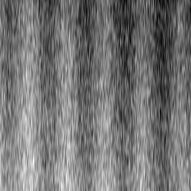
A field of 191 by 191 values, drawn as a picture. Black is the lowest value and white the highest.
Slope: up to the bottom left. Ninth with the highest average: bottom left. Ninth with the lowest average: top right. Mirror symmetry: none. Stripes: upright, repeating 5 times.
